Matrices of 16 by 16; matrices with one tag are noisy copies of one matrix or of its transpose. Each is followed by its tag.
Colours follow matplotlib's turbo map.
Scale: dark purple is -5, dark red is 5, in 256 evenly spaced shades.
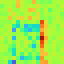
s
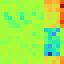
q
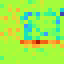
s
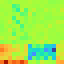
q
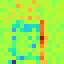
s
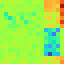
q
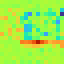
s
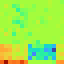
q
